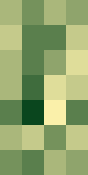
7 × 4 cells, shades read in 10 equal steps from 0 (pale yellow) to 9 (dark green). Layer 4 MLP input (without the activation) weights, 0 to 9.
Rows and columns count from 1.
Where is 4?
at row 1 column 4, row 3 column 3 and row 7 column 4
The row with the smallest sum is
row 6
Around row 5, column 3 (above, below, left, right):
1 5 9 6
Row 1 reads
3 5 3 4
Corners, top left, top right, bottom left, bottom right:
3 4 5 4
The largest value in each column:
6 9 6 6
